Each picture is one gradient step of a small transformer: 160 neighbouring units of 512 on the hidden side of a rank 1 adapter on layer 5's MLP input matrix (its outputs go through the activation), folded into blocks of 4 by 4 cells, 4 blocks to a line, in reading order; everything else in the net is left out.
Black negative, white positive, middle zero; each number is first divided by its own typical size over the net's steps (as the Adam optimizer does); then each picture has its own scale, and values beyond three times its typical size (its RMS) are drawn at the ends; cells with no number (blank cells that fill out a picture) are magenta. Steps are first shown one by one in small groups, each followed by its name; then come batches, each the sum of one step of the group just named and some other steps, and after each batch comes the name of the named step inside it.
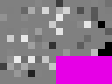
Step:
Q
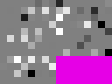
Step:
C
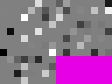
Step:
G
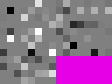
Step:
G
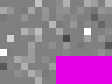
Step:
Q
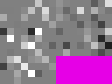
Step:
Q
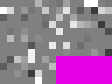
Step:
C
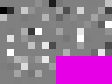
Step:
Q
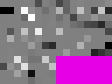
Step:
Q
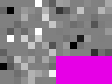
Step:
G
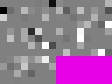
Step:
C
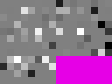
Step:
Q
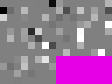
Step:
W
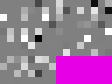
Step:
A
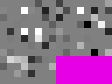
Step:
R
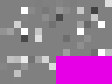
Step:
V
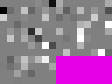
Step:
W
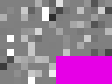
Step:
A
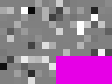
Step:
V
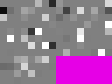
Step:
W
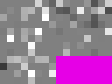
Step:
A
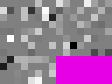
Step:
A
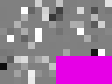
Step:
V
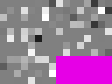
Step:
A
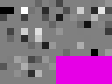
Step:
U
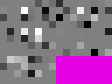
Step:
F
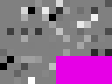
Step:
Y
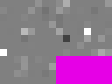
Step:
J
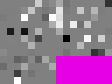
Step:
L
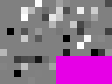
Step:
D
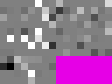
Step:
Y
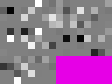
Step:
L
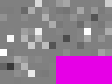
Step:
J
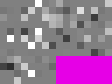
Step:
L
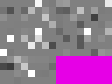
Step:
J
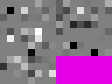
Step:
F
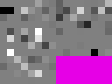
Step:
U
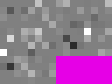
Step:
J
